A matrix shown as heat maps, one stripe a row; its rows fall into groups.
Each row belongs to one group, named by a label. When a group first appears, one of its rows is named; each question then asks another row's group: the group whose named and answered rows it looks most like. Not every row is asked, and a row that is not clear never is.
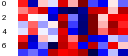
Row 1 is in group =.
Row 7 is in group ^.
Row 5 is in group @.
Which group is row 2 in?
=
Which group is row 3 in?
=
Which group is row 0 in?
@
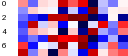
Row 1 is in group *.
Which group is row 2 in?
^
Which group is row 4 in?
*
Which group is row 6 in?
@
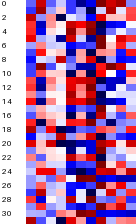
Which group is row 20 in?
=
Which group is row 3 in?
@
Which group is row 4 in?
@
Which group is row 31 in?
=
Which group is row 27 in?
*
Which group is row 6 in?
*
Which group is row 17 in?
@
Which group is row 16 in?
*
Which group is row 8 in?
^
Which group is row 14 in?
@
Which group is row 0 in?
*
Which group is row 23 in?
*
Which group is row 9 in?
*
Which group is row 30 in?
^
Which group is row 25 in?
^
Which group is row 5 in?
=
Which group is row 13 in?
@
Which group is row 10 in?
*
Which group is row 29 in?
*
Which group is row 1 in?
*
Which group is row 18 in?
=
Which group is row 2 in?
=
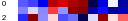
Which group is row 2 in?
*
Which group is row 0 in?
^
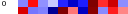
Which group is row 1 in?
=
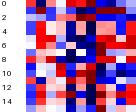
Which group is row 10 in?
^
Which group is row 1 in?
*
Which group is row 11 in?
@
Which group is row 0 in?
@
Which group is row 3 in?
*
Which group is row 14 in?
*
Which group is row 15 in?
*
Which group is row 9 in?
^
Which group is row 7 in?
*
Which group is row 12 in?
*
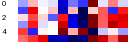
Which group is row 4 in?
@
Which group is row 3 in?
=
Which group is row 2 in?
=
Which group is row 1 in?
*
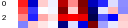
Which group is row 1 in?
@
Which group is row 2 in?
@
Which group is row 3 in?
*
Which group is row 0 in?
@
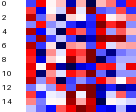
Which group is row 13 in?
@
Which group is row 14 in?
@
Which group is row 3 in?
*
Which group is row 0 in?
*
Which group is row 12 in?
^
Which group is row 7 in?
@
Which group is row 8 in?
@
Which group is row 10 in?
@
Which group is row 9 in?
=
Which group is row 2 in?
=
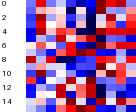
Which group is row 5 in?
^
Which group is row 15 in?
^
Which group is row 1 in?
*
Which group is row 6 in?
=
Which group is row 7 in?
^
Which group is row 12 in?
^
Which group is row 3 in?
*
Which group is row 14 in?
=
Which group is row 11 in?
@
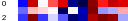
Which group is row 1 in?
*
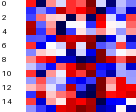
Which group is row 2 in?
*
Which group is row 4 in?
=
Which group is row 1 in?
^
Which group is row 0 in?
@
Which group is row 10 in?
@
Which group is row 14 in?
@
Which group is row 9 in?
^
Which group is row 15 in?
^
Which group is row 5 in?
^
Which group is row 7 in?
*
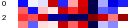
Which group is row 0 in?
^
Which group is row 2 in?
=
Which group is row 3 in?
@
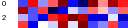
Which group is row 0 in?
=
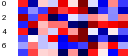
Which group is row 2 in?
=
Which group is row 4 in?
@
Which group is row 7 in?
*
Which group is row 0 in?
@
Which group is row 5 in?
^
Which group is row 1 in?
^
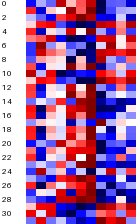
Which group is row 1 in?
@
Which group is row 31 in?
*
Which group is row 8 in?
*
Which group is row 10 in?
=
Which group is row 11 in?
=
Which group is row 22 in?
@
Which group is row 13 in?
@
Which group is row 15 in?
@
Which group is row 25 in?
^
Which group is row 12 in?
@
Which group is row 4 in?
@
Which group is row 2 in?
^
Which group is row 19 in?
@
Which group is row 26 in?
@
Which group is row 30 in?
=
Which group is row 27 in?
^
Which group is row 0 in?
^
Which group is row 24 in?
*
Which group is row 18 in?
@
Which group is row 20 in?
^
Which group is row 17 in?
*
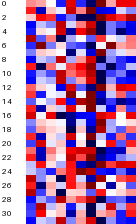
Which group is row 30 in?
*
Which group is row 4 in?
^
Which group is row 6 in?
*
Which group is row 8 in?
^
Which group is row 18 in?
*
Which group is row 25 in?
=
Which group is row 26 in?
@
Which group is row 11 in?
^
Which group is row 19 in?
@
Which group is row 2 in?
=
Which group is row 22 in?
@
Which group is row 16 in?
=
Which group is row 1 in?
@
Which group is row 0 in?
=
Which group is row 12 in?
=
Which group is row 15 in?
@
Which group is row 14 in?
^
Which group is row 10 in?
^
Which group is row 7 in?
*
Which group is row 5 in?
=
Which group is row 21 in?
@
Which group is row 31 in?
^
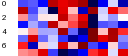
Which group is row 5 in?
*
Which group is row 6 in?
@
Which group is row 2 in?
@
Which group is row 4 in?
=
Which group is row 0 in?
^
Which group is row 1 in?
=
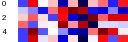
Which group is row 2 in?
=
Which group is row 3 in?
@
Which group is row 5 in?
*
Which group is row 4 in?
*
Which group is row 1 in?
^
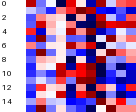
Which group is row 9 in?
^
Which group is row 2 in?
*
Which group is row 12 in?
*
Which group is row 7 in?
*
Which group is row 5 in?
*
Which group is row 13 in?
^
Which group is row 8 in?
*
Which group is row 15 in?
*
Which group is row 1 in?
^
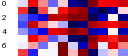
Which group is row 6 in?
=
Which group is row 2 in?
^
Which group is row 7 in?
@
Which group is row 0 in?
=
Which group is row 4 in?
^
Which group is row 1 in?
@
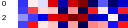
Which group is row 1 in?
*
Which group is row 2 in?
^
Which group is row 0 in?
^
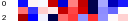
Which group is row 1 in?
@
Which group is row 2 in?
=
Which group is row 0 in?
^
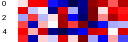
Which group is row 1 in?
=
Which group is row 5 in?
@
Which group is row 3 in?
@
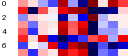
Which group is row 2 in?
*
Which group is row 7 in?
@
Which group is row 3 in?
@
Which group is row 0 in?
=
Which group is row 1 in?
@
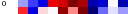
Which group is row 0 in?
^
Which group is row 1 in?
@
